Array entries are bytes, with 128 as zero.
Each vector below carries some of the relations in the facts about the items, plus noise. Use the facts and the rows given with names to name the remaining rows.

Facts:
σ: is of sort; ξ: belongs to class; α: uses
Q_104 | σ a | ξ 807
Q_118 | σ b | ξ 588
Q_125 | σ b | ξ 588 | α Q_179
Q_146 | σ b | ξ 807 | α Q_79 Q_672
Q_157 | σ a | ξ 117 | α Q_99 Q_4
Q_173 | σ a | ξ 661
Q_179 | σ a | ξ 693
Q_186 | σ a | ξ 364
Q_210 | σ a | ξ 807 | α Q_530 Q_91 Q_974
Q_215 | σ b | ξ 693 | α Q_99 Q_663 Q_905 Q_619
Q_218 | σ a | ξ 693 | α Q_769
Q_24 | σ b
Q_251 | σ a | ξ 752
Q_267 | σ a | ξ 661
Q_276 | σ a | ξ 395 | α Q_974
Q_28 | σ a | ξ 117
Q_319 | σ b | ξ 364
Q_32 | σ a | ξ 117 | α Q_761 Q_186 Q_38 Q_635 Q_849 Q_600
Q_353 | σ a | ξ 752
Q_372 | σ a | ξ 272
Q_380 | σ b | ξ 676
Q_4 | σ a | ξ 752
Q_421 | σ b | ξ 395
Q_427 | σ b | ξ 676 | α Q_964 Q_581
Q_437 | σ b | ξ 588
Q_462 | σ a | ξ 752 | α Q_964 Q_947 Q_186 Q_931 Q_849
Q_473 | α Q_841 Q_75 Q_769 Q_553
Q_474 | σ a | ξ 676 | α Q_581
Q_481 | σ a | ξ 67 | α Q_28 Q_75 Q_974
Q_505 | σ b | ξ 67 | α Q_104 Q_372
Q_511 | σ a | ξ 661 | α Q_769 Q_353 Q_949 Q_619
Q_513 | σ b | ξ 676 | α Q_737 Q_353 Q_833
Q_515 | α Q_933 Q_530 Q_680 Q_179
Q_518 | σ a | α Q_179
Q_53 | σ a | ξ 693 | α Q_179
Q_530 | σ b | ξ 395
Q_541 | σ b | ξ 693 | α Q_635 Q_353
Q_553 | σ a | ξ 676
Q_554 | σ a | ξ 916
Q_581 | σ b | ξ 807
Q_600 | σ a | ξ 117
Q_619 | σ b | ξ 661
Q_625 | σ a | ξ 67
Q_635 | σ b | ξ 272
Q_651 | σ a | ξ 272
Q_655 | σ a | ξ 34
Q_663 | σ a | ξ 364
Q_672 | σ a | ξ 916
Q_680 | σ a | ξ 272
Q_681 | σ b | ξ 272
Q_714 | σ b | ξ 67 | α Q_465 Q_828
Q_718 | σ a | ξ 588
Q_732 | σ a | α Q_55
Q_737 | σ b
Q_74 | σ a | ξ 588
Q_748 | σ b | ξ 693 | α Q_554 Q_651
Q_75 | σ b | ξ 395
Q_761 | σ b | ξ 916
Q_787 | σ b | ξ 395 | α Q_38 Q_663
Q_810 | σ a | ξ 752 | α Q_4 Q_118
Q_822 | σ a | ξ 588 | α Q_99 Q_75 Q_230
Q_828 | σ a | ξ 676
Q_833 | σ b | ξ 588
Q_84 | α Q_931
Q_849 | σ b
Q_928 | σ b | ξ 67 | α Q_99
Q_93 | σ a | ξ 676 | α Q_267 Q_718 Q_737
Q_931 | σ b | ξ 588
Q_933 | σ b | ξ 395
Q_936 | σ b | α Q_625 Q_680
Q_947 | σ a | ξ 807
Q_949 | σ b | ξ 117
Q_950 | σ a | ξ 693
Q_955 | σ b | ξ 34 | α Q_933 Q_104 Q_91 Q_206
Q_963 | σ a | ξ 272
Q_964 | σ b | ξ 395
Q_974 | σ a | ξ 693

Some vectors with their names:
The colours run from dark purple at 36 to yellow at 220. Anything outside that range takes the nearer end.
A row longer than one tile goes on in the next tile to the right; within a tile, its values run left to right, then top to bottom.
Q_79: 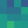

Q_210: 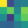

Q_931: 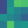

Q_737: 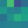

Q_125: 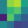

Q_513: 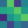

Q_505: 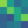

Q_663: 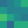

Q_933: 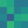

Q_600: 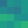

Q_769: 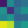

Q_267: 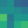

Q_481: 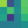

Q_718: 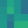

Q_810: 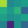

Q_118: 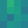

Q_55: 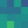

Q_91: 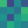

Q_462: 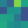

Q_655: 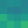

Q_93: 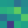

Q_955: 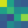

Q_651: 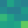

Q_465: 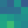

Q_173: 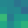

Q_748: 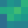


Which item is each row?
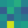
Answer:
Q_964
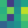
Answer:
Q_974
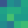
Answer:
Q_950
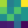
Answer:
Q_928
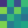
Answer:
Q_218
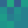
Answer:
Q_619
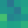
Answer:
Q_28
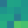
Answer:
Q_828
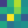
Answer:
Q_179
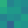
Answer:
Q_732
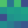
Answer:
Q_515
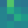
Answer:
Q_833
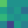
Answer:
Q_4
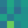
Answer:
Q_421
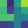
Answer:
Q_99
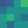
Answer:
Q_32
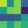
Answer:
Q_474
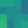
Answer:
Q_251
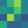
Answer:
Q_518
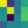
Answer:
Q_276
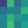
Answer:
Q_635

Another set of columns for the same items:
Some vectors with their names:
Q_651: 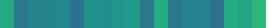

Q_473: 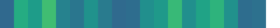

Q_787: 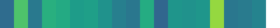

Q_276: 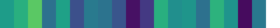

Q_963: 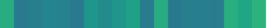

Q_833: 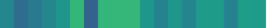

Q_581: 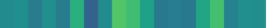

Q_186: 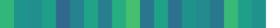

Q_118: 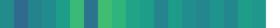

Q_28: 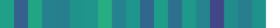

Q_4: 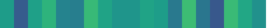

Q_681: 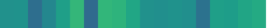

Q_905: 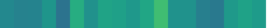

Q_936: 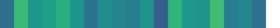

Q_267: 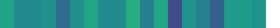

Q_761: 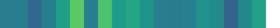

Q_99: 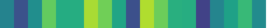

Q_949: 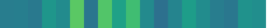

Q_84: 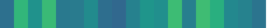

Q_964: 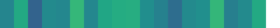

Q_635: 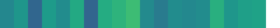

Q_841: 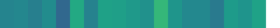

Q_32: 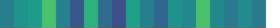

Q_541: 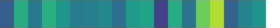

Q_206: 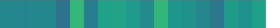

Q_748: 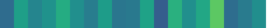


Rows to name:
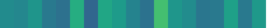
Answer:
Q_91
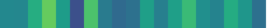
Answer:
Q_810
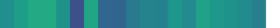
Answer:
Q_732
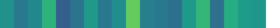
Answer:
Q_353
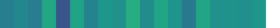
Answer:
Q_769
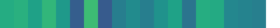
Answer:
Q_93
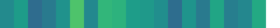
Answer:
Q_421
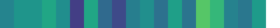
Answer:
Q_218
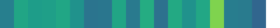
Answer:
Q_146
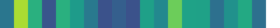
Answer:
Q_515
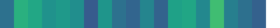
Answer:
Q_955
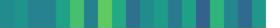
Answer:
Q_75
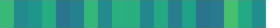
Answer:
Q_663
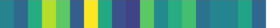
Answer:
Q_157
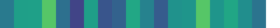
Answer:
Q_462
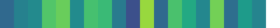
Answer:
Q_215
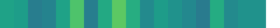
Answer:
Q_380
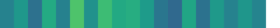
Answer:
Q_619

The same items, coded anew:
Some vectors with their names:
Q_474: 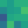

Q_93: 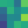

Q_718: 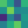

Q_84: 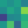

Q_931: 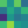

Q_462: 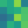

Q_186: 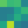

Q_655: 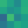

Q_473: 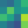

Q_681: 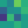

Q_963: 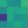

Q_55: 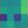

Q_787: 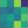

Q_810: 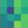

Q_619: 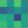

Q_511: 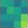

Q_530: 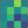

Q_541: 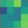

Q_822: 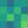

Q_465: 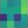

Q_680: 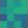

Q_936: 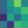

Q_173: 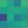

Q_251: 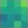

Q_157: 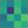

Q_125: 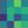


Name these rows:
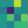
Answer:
Q_928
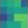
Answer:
Q_32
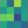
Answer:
Q_75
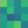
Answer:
Q_353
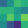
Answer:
Q_481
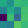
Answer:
Q_146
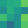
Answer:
Q_218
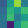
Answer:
Q_955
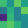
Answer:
Q_581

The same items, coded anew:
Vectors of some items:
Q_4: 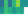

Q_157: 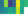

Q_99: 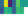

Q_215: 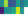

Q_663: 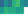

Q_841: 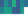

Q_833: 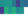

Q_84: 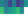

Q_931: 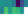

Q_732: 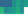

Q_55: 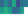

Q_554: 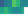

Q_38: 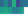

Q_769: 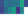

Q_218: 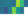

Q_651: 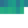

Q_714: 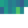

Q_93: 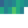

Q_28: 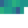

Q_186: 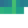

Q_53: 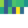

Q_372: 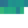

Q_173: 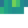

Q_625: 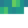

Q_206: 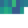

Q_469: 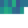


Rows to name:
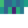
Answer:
Q_515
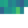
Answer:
Q_748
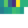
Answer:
Q_822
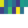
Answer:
Q_125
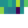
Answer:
Q_974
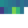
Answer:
Q_541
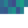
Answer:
Q_473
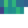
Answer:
Q_619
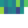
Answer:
Q_210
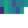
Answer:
Q_75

